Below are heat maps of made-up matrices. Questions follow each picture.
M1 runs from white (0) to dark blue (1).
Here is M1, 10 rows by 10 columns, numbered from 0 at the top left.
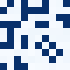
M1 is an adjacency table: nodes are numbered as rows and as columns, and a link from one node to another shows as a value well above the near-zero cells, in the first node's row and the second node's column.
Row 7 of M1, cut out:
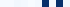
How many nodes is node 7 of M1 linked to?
2
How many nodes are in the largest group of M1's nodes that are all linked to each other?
4
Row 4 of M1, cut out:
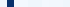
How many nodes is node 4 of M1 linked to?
1
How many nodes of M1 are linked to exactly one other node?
1
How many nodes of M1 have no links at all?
0
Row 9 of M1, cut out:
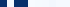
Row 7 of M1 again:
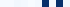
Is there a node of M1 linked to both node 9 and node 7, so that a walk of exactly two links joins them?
no
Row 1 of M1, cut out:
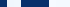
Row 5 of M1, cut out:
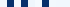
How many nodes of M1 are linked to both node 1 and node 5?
2
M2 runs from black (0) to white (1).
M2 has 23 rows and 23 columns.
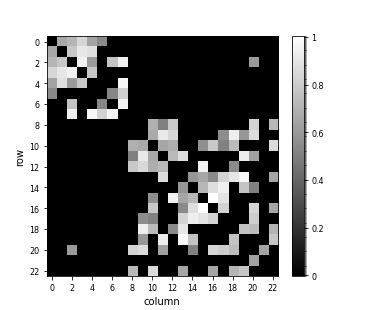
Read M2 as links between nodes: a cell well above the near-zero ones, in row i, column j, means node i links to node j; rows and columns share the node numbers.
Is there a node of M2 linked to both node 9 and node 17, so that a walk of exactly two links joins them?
yes
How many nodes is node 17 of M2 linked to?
7
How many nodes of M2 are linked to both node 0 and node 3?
3
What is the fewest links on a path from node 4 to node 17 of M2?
3
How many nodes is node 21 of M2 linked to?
1
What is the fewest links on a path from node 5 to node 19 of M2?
5
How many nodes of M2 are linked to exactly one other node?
1
